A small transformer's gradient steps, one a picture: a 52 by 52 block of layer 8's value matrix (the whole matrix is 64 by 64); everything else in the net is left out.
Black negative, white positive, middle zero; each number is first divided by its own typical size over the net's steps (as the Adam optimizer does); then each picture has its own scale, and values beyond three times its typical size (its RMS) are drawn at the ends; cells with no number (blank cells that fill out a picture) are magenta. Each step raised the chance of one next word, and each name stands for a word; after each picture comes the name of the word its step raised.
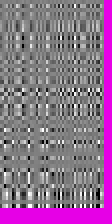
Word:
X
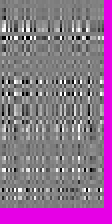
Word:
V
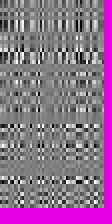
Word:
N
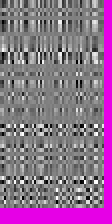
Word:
N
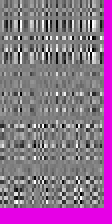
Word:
N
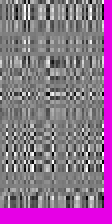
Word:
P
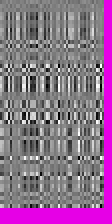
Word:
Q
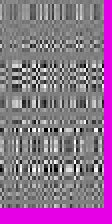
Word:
Q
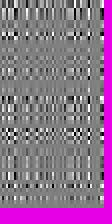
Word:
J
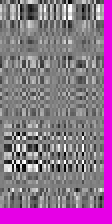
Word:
P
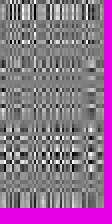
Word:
P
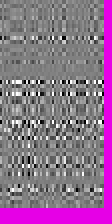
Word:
V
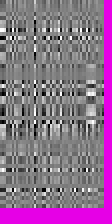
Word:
V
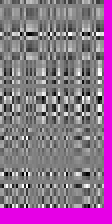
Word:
J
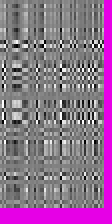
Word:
Q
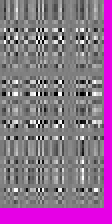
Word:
V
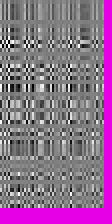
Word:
Q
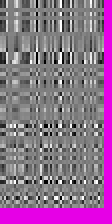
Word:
N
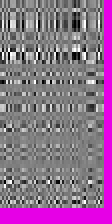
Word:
N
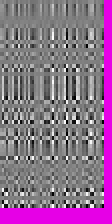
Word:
Q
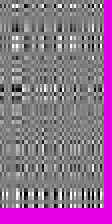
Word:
X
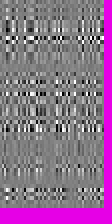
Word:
V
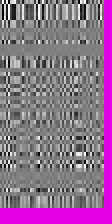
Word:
P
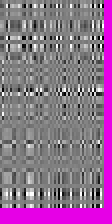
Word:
X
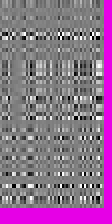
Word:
J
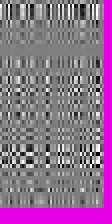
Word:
P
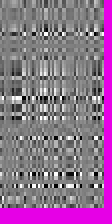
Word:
J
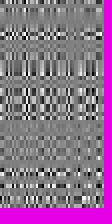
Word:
J
